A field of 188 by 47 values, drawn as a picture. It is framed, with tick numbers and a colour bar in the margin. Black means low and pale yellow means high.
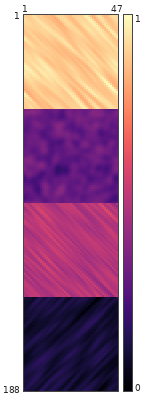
The table splits into 4 rows of 1 panel. Panel 1,1: very high, slanting down to the right, faint in contrast. Panel 2,1: low, blotchy, faint in contrast. Panel 3,1: middling, slanting down to the right, faint in contrast. Panel 4,1: very low, slanting up to the right, faint in contrast.
